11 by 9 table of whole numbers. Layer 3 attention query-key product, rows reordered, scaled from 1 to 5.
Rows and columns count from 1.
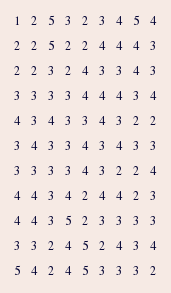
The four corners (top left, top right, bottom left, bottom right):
1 4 5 2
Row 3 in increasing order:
2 2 2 3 3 3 3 4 4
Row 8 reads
4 4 3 4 2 4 4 2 3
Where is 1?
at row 1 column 1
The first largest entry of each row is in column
3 3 5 5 1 2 5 1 4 5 1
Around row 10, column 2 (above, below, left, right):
4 4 3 2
